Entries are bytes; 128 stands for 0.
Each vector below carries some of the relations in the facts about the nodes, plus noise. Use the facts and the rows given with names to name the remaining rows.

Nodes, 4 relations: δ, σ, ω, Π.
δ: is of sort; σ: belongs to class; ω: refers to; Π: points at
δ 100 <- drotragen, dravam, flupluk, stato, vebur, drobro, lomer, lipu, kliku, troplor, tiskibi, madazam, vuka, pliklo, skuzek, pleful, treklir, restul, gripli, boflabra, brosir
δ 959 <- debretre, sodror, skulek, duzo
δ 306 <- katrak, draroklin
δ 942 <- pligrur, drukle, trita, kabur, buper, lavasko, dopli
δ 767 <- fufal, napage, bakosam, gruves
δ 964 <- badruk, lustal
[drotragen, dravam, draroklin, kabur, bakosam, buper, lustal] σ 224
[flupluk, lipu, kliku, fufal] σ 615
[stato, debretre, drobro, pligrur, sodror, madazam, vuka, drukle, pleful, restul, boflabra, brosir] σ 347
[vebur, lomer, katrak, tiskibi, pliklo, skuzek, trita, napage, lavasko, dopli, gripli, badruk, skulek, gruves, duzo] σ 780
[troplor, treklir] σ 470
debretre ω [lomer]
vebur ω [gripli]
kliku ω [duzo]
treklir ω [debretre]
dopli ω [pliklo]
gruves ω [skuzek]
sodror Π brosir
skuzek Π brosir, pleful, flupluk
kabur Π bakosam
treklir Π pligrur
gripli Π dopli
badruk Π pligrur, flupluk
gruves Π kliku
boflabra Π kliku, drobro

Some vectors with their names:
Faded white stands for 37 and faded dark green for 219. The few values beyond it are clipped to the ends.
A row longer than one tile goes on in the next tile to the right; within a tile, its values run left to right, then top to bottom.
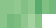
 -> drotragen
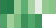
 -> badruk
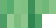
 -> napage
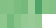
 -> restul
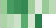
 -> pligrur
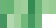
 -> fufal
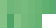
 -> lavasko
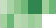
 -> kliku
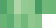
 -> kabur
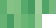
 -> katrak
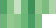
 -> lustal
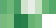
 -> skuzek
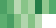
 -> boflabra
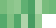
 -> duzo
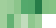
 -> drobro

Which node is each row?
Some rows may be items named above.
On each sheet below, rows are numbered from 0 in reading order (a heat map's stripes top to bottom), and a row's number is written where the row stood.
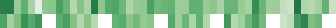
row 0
badruk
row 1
boflabra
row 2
kabur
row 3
debretre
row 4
fufal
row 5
brosir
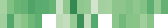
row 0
dopli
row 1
flupluk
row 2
troplor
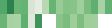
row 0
treklir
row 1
lipu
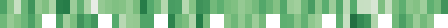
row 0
lustal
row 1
badruk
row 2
bakosam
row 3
gruves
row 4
buper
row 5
draroklin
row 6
sodror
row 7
gripli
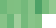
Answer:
drukle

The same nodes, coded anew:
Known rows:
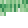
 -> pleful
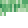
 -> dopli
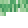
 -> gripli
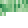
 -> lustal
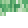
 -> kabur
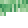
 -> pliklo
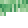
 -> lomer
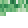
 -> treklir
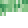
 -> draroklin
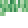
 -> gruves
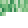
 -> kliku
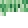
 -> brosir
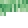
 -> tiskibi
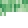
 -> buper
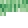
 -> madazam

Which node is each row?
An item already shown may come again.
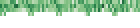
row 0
pligrur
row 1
troplor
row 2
draroklin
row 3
skuzek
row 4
boflabra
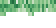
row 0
treklir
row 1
pleful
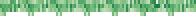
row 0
gripli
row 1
katrak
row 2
drukle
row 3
buper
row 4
fufal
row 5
badruk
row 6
napage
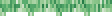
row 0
kabur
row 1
debretre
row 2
flupluk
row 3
napage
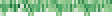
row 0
sodror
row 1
drobro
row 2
bakosam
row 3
lipu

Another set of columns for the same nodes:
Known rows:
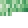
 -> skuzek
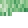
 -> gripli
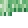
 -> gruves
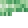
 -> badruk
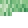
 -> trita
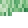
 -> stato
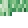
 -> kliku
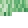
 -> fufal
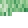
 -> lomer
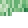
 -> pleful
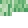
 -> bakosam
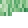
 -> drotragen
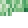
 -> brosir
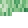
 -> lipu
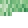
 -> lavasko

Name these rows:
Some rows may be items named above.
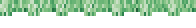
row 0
drobro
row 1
brosir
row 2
debretre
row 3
debretre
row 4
boflabra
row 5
napage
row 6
lipu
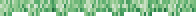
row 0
kabur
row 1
sodror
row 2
draroklin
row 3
lustal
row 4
treklir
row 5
gruves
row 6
drukle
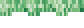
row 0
flupluk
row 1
treklir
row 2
brosir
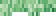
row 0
buper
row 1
pligrur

